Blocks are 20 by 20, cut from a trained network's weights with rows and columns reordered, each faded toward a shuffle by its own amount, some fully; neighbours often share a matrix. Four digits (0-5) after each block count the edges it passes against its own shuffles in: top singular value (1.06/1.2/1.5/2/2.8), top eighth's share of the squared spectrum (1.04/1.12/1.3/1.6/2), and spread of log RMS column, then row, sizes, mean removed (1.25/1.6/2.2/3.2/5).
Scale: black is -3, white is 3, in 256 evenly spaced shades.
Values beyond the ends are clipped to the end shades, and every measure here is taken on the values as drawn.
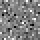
0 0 0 0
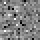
1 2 0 0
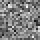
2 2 0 0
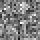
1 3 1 0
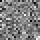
2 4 0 1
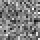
0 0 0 0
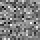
2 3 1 0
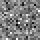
0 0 0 0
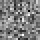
2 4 1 0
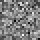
0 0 0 0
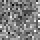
0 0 0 0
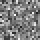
0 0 1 0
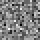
0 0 0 0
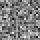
1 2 0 1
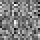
3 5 2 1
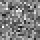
2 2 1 0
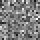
1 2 1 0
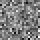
1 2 0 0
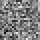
0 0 0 0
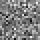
1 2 1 0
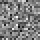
2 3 0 0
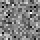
1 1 1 0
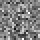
2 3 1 0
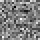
1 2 1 0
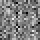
2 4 2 0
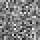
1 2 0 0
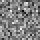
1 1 0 0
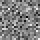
2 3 1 0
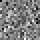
1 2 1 0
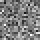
2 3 0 0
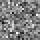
0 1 0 0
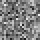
1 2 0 0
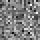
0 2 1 0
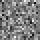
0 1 0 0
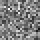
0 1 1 0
